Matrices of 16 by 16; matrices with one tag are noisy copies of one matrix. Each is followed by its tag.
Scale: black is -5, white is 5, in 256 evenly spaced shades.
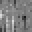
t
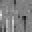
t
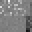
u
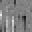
t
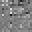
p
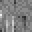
t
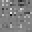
p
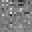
p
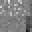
u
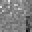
u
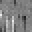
t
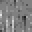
t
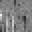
t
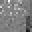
u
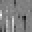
t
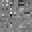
p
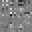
p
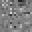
p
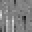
t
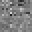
p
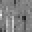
t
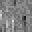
t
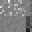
u
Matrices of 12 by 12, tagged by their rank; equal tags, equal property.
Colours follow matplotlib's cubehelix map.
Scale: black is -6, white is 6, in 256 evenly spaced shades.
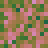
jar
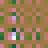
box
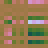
box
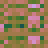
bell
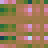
box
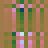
box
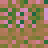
bell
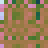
bell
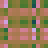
box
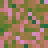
jar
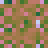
bell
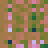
bell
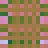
box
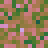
jar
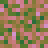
jar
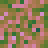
jar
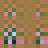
box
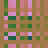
box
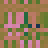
bell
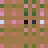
box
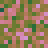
jar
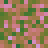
jar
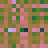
bell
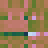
bell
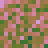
jar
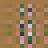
box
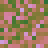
jar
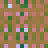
bell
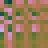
bell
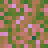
jar
